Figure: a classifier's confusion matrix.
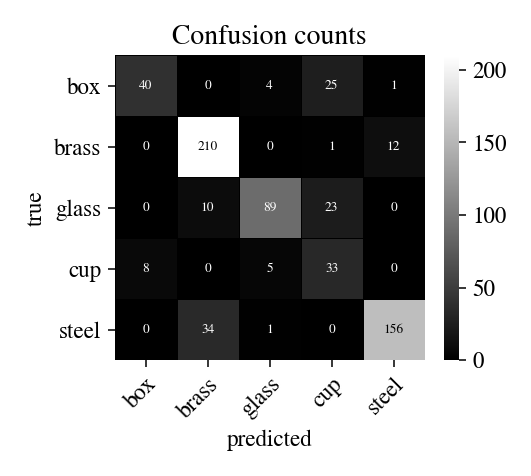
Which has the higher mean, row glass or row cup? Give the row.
glass
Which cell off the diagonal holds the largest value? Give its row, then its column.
steel, brass
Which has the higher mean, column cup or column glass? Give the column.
glass
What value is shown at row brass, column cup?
1
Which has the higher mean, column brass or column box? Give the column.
brass
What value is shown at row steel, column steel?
156
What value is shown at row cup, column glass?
5
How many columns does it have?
5
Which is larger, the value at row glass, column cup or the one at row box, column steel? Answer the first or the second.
the first
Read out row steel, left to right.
0 34 1 0 156
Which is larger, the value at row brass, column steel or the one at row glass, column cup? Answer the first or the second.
the second
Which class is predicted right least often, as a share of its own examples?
box
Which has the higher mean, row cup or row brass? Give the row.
brass
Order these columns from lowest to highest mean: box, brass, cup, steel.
box, cup, steel, brass
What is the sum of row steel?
191
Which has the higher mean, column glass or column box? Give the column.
glass
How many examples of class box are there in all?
70
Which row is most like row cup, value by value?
box
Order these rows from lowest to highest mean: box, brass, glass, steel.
box, glass, steel, brass
